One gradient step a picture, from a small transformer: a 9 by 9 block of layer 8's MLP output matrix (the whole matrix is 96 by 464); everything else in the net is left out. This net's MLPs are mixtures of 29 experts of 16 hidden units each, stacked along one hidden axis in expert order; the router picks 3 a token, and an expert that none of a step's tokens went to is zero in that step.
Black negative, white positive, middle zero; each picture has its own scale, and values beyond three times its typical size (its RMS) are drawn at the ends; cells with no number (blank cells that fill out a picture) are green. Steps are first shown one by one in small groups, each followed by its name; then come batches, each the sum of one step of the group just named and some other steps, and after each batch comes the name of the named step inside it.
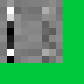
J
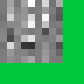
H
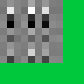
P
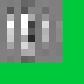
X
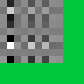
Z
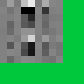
J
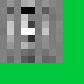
X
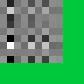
Z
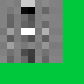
Z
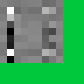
J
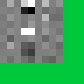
H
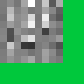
H
